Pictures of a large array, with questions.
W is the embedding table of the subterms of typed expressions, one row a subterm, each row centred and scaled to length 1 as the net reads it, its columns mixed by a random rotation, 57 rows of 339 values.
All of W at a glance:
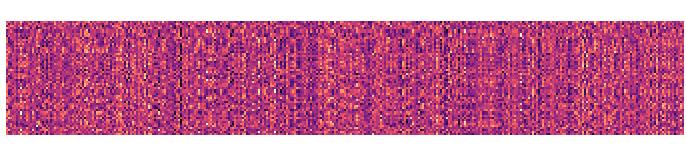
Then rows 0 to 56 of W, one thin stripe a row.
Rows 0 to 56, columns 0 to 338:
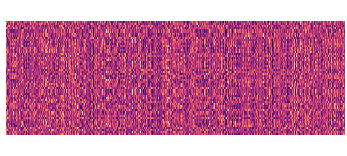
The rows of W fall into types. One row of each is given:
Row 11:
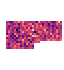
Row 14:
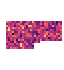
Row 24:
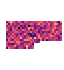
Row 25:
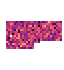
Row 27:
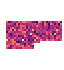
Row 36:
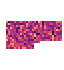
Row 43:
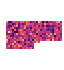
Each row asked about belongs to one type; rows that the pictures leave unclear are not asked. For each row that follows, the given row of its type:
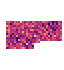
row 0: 14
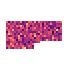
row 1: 36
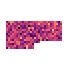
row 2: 24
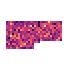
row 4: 25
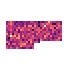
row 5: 25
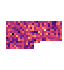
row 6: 11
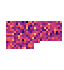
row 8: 36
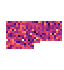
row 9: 27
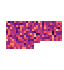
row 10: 36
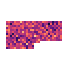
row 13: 14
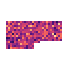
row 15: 14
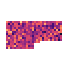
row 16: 43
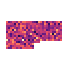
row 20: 27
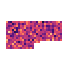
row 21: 43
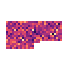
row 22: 27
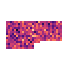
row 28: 11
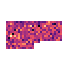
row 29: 25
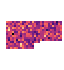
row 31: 14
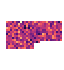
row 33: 36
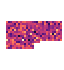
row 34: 27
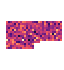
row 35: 27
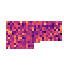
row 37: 43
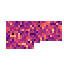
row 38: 25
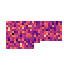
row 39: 14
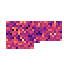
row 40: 27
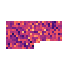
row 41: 11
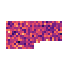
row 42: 43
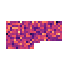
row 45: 14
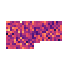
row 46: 14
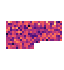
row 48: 24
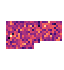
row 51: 25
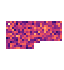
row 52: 36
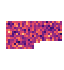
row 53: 43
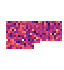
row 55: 27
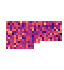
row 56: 43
